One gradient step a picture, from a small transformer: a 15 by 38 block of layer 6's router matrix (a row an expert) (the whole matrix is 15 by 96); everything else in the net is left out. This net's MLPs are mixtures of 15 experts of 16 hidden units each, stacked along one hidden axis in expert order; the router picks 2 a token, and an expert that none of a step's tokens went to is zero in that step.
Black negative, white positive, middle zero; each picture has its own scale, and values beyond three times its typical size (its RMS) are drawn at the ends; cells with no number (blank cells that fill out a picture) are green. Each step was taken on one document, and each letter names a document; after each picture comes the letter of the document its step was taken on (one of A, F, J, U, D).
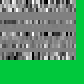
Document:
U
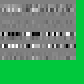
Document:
U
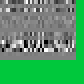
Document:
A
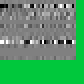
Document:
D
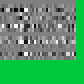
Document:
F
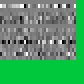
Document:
F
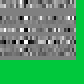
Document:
F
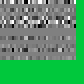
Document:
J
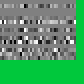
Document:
F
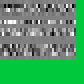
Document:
U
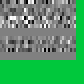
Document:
J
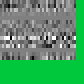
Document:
U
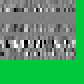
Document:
A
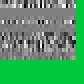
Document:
A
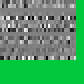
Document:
J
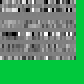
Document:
U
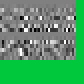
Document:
F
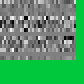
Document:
J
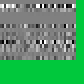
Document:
D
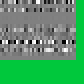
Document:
A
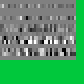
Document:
F
